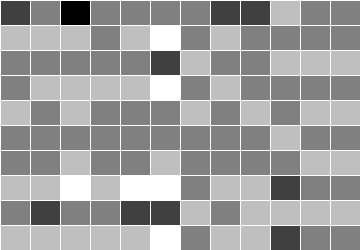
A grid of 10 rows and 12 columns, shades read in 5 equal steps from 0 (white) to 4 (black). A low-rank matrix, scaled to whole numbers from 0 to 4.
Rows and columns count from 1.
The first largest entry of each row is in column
3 4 6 1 2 1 1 10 2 10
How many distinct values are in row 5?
2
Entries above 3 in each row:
1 0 0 0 0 0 0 0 0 0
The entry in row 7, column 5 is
2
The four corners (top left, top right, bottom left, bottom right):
3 2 1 2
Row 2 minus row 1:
-2 -1 -3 0 -1 -2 0 -2 -1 1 0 0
